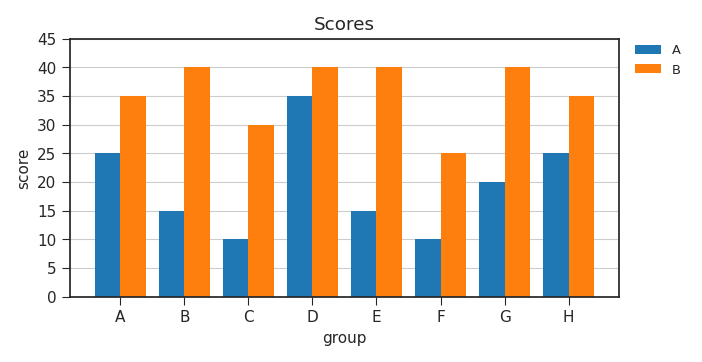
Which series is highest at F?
B
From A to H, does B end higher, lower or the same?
the same
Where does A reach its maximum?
D
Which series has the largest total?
B
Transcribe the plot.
Title: Scores
x-axis: group, ticks A B C D E F G H
y-axis: score, ticks 0 5 10 15 20 25 30 35 40 45
Legend: A, B
Values:
A: 25 15 10 35 15 10 20 25
B: 35 40 30 40 40 25 40 35
